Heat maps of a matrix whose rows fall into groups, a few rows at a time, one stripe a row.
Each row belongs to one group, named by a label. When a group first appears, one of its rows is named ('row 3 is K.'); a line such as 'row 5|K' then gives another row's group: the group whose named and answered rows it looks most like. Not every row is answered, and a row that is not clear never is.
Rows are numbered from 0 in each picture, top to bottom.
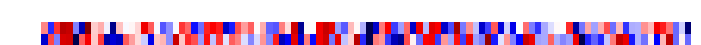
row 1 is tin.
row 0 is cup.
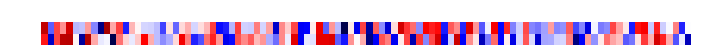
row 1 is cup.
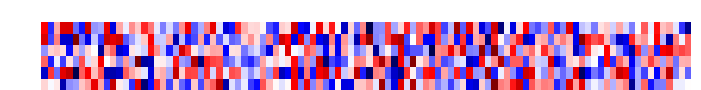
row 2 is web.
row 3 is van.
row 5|van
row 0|cup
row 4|tin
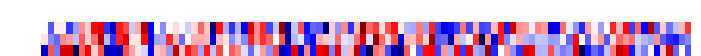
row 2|tin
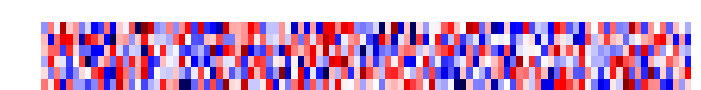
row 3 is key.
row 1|cup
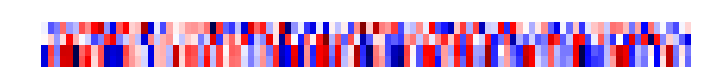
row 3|tin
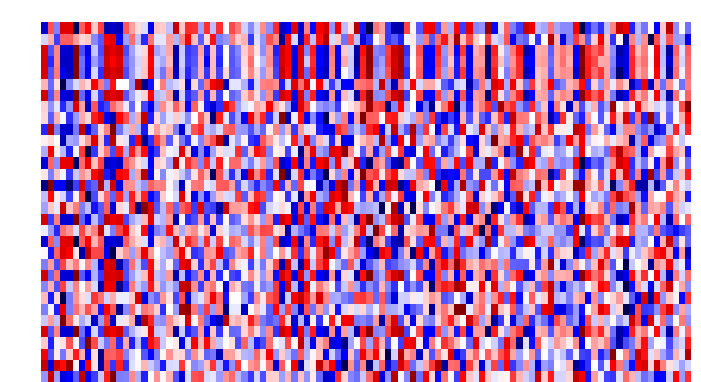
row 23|web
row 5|van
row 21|web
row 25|web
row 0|tin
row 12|tin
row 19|tin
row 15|key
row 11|key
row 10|van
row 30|cup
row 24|van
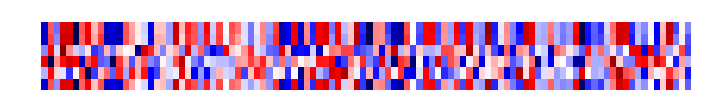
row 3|cup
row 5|tin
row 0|tin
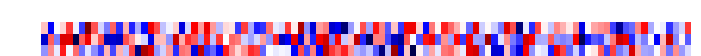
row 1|tin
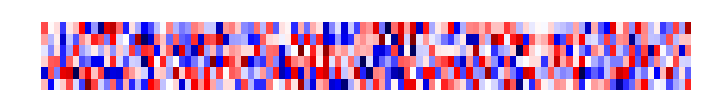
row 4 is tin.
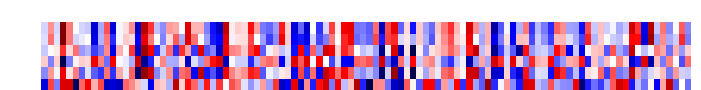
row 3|van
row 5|tin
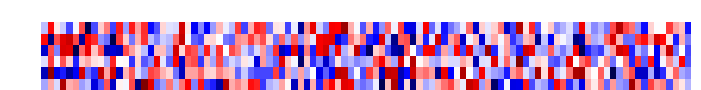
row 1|cup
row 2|tin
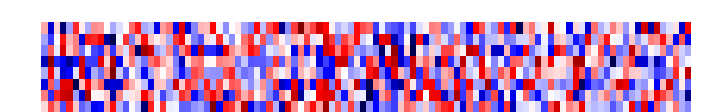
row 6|cup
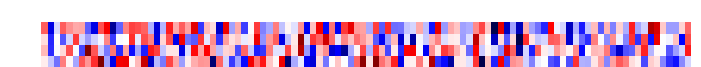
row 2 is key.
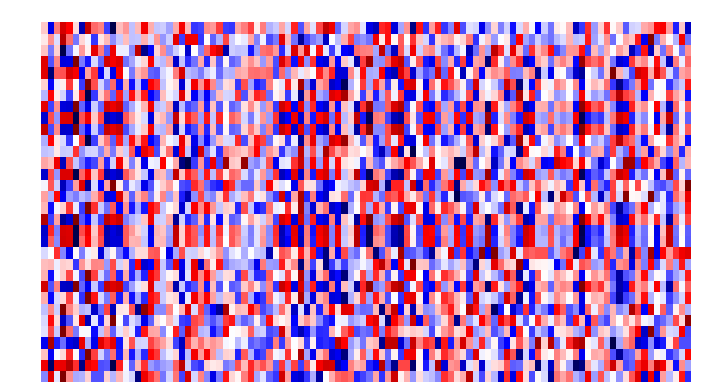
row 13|tin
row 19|tin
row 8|tin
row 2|van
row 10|key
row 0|cup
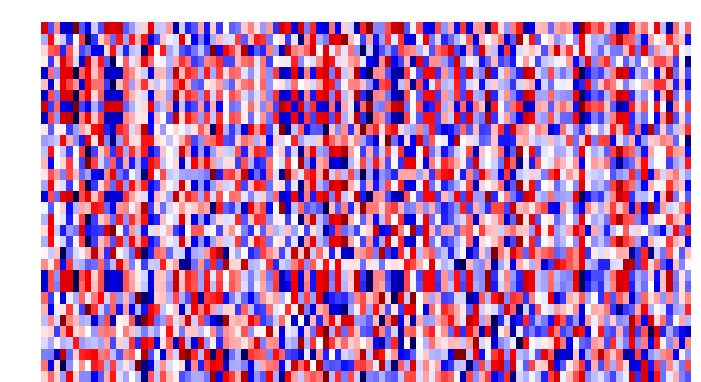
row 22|tin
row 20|van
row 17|key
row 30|van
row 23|tin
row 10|cup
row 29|web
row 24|van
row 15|tin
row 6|tin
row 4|tin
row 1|key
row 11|key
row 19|key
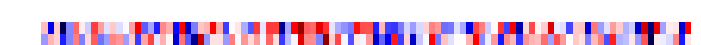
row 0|van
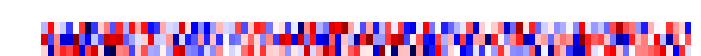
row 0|key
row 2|cup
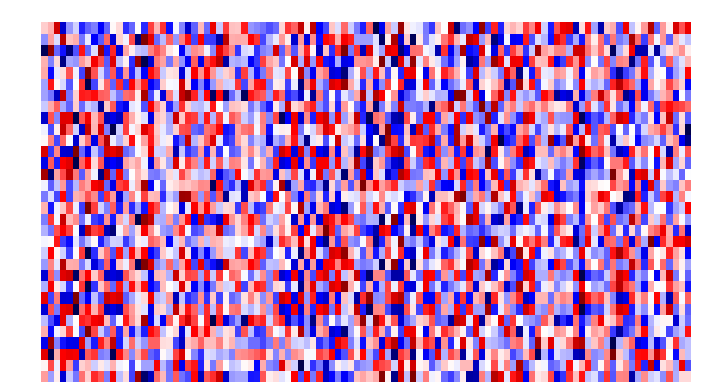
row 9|cup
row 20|key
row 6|web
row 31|van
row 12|tin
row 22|tin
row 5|key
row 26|web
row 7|web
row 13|cup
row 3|van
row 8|tin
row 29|cup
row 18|cup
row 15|web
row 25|tin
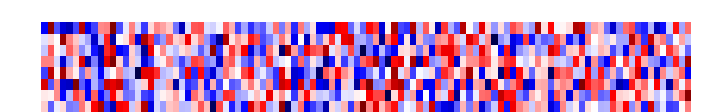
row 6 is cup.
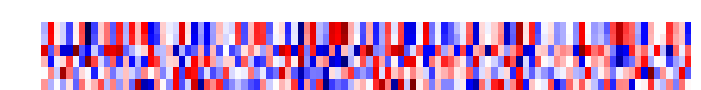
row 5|van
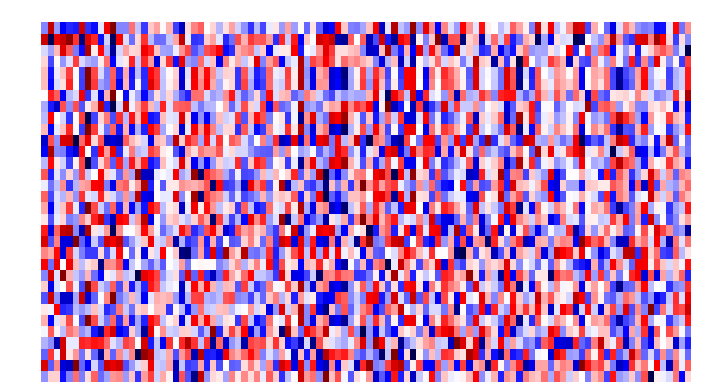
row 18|cup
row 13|van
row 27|web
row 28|web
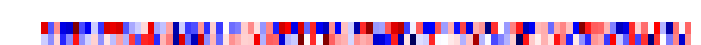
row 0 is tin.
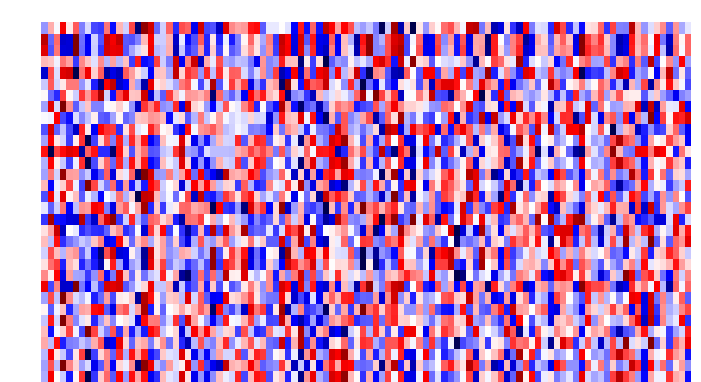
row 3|van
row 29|key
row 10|key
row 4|tin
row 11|cup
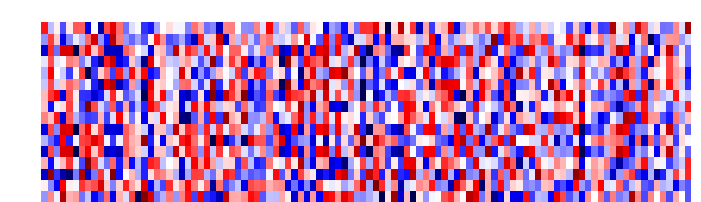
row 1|van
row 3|web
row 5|web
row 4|key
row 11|tin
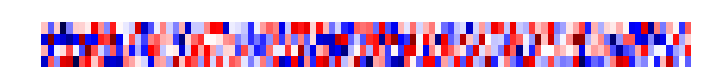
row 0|van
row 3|tin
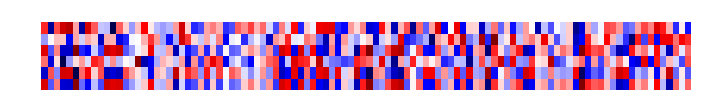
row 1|web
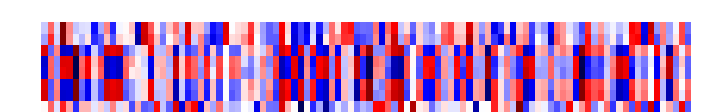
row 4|tin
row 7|van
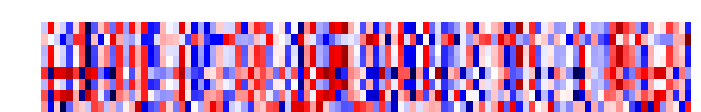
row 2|key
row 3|key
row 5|key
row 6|cup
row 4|cup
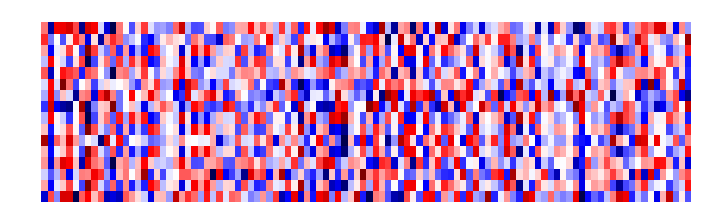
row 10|cup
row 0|cup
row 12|cup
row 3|key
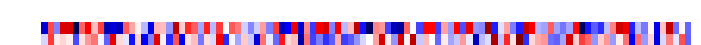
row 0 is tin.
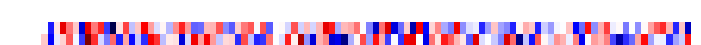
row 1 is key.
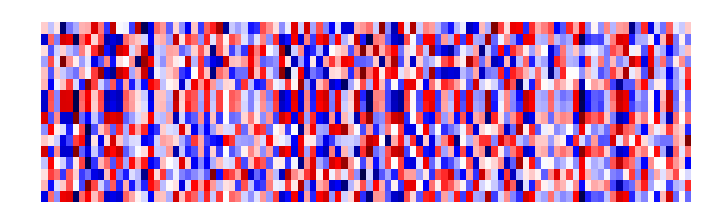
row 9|key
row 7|tin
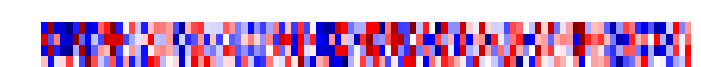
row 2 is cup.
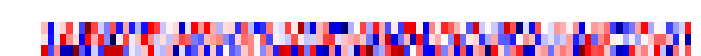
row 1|cup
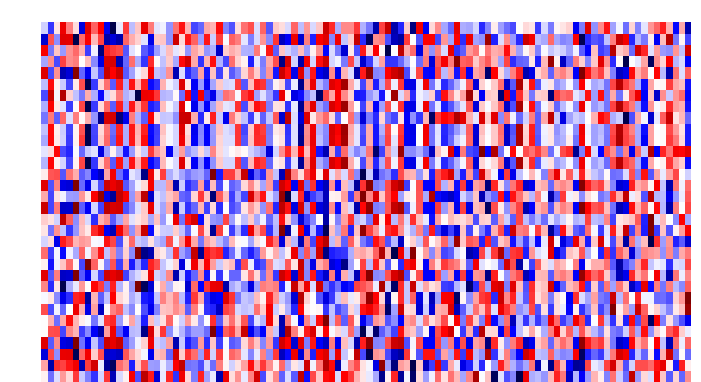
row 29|tin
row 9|key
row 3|web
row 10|key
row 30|cup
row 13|web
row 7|key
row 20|van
